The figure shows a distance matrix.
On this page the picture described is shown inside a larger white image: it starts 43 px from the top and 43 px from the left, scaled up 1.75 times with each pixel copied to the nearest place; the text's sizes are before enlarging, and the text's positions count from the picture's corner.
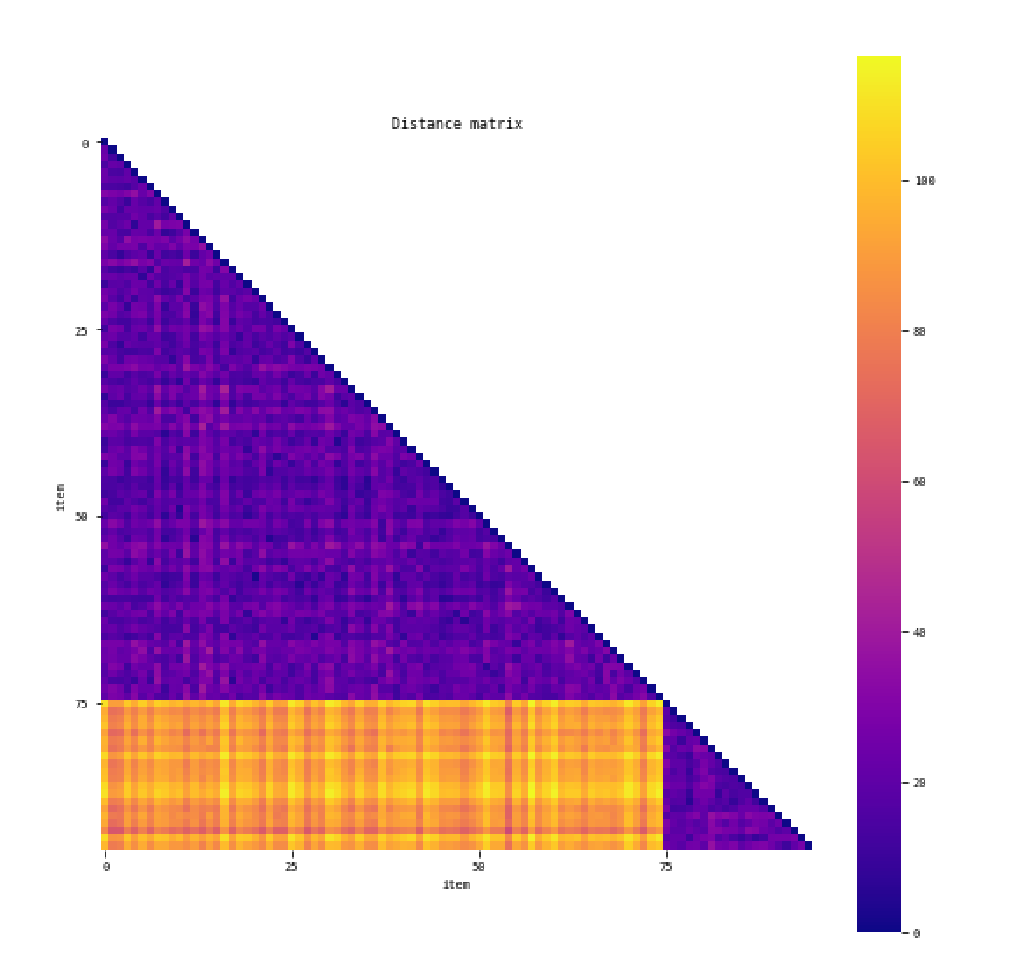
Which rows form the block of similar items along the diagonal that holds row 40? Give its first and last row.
0 to 74
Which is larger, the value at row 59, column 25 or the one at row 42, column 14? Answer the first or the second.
the second
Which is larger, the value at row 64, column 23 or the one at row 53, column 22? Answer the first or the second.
the first
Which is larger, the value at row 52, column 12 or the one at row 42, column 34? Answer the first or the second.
the second
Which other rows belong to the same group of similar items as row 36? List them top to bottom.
0, 1, 2, 3, 4, 5, 6, 7, 8, 9, 10, 11, 12, 13, 14, 15, 16, 17, 18, 19, 20, 21, 22, 23, 24, 25, 26, 27, 28, 29, 30, 31, 32, 33, 34, 35, 37, 38, 39, 40, 41, 42, 43, 44, 45, 46, 47, 48, 49, 50, 51, 52, 53, 54, 55, 56, 57, 58, 59, 60, 61, 62, 63, 64, 65, 66, 67, 68, 69, 70, 71, 72, 73, 74
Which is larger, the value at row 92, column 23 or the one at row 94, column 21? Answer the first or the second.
the second
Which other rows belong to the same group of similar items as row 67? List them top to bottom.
0, 1, 2, 3, 4, 5, 6, 7, 8, 9, 10, 11, 12, 13, 14, 15, 16, 17, 18, 19, 20, 21, 22, 23, 24, 25, 26, 27, 28, 29, 30, 31, 32, 33, 34, 35, 36, 37, 38, 39, 40, 41, 42, 43, 44, 45, 46, 47, 48, 49, 50, 51, 52, 53, 54, 55, 56, 57, 58, 59, 60, 61, 62, 63, 64, 65, 66, 68, 69, 70, 71, 72, 73, 74
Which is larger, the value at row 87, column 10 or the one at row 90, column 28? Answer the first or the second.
the first
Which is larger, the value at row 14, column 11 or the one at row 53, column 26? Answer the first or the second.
the first
